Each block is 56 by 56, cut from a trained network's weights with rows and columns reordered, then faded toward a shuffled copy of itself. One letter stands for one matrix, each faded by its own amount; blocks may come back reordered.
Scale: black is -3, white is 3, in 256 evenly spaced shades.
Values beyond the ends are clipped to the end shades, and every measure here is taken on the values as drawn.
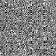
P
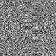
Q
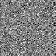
P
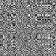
Q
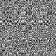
Q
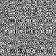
Q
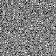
P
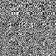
Q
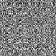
Q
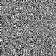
P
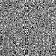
P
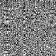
P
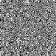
P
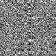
P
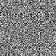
Q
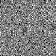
P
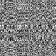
Q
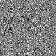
P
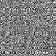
Q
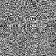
Q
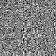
P
